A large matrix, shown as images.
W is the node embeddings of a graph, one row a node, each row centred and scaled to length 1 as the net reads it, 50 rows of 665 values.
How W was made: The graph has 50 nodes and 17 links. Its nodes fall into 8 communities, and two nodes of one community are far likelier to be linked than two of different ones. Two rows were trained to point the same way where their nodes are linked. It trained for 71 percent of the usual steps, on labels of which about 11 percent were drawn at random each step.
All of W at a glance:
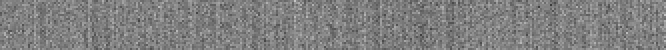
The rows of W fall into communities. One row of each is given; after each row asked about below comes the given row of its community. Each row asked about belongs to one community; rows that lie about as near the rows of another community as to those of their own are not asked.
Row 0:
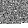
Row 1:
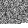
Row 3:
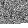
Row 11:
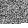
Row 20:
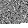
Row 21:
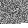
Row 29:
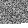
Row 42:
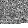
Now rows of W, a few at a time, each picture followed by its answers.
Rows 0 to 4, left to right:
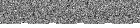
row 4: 29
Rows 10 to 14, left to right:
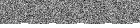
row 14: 3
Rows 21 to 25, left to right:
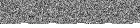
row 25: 1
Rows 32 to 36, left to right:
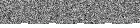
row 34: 42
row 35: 20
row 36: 0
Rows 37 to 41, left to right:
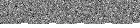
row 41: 3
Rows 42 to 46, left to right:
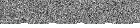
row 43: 21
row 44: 11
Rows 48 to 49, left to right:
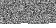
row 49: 0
